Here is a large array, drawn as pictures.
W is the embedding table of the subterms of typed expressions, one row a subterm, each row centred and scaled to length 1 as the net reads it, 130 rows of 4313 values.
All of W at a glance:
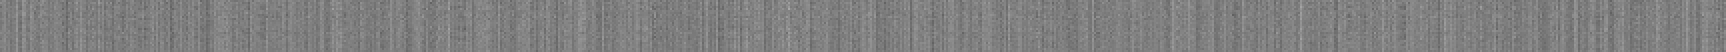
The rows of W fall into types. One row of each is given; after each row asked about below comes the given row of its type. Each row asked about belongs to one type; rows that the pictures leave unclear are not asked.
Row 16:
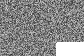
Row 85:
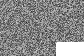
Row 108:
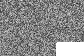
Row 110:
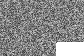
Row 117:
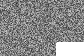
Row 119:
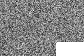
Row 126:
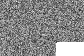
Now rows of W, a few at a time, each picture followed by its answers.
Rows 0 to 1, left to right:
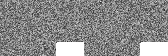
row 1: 117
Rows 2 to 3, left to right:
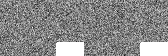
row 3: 16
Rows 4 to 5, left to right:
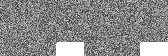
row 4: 117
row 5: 117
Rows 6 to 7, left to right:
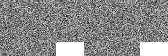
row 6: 110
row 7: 16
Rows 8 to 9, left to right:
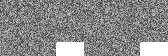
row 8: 108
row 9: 117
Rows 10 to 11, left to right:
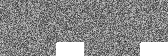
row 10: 117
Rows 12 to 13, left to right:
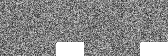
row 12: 119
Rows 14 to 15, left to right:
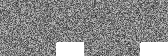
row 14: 117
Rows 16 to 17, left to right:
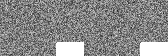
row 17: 119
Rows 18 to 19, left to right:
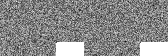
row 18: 126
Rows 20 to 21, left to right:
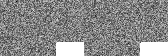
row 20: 117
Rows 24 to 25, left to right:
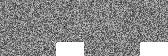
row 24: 119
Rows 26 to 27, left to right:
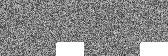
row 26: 110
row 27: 16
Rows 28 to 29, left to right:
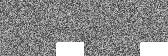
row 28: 108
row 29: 119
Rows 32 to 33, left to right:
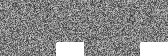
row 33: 16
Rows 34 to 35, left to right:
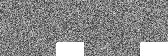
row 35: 85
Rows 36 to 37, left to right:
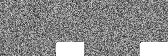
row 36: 119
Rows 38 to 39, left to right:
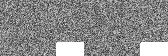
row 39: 110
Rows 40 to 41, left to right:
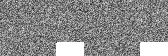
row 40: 108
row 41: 108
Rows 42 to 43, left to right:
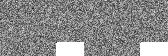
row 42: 108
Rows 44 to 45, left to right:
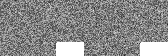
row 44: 108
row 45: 16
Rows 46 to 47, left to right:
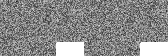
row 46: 16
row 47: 16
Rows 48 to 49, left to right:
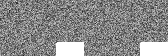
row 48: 110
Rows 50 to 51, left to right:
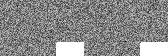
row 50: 85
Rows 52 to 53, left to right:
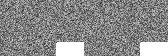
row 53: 117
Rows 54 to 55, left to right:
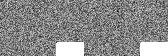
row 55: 85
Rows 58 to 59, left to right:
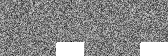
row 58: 126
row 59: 108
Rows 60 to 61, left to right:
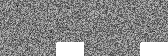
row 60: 85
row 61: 119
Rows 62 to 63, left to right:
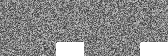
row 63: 117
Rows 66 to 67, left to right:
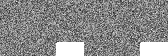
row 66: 117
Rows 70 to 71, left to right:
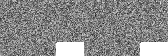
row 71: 126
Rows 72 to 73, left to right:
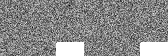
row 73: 117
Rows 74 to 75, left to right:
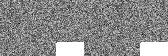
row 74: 110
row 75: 110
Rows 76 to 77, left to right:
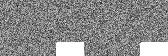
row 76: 85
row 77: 110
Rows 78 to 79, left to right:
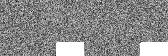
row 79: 126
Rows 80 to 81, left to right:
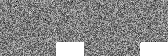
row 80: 16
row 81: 119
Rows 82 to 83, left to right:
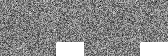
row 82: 85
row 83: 16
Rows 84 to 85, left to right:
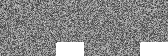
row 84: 110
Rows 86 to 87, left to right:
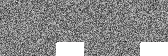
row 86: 117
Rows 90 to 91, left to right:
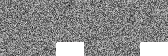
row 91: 16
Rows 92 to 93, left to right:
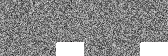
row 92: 126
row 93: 126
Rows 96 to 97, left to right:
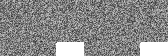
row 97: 16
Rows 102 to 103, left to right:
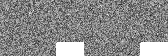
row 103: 117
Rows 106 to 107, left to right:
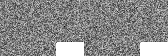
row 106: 119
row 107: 119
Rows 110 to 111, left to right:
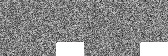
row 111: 110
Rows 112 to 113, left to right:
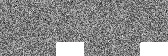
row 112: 16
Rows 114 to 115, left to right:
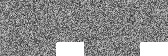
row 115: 16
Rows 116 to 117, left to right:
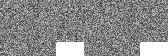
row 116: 85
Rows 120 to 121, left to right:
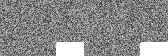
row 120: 16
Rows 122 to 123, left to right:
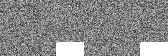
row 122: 108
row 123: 85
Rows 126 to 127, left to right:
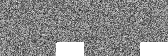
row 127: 117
